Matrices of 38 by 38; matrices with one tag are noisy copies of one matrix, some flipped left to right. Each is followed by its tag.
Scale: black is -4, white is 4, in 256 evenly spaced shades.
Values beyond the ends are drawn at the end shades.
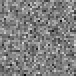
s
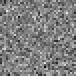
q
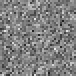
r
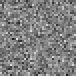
q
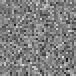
r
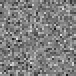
q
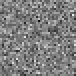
s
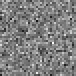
s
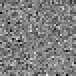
q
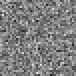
s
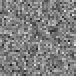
s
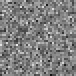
s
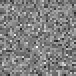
q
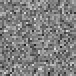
r
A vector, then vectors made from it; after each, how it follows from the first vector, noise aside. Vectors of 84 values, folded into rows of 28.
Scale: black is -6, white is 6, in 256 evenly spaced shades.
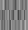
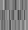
copied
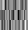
scaled up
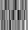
scaled up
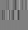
partly zeroed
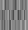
copied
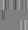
partly zeroed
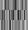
scaled up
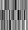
scaled up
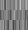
wrapped around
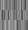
wrapped around
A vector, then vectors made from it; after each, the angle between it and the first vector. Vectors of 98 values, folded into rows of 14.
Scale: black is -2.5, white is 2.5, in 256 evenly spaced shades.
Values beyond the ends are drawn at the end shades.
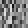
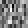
nearly parallel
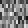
orthogonal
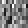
nearly opposite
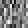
nearly parallel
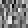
nearly parallel
